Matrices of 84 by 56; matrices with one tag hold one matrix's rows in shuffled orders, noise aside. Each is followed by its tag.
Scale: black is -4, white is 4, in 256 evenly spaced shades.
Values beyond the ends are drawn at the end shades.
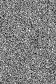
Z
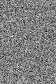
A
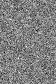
A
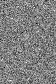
A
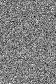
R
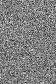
R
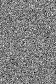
R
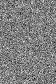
R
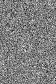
R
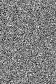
A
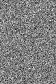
Z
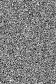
A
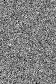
A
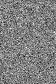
A
